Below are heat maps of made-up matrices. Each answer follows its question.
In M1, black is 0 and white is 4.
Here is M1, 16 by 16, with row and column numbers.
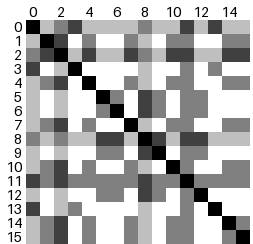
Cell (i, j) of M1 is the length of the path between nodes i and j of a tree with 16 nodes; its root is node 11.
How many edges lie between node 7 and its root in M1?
2
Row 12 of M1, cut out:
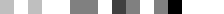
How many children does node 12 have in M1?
0
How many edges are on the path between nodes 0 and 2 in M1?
2
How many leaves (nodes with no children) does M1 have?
12
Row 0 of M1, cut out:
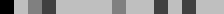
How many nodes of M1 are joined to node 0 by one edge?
3
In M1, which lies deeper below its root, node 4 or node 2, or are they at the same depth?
node 4
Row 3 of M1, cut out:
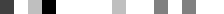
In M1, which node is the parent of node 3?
0
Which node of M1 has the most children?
2
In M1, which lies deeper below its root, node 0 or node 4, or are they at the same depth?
node 4
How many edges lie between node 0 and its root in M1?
1
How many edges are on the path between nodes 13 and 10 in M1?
4
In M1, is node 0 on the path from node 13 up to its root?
yes
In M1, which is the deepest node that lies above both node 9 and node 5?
8
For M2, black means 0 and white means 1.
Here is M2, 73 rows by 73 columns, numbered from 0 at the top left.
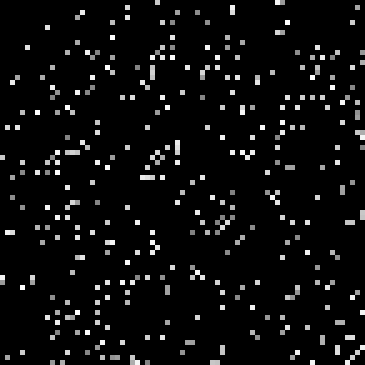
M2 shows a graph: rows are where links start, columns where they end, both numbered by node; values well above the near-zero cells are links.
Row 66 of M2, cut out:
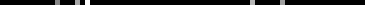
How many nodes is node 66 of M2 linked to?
5
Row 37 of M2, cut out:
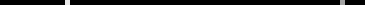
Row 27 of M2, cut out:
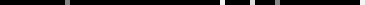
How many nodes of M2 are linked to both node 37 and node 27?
1
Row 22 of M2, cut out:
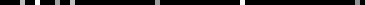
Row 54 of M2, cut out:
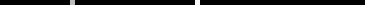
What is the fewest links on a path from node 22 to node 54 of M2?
2
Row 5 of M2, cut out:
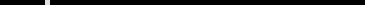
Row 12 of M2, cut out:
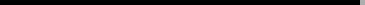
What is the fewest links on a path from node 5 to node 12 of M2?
6
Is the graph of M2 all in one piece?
yes
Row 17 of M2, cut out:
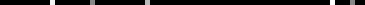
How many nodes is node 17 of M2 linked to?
5
